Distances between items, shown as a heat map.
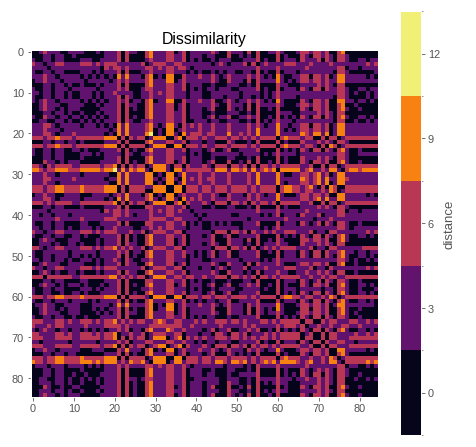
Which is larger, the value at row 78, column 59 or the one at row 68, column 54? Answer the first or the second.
the second
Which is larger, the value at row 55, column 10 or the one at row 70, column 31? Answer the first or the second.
the second
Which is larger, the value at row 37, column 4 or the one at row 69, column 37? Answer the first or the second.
the first
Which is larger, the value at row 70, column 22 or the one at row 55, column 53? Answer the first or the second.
the first
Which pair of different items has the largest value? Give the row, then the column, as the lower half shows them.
29, 20
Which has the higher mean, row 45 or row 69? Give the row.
69
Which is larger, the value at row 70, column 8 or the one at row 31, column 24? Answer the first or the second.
the first
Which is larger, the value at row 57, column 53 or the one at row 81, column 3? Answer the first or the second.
the first
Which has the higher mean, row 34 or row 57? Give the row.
34
